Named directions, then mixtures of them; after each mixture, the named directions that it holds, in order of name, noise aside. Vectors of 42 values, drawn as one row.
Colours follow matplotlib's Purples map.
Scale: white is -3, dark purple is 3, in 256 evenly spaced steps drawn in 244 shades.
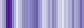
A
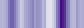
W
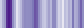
A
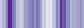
A, W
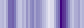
W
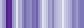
A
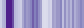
A, W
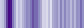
A, W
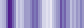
A, W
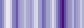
A, W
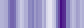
W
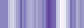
W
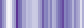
A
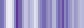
A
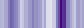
W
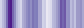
A, W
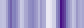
W
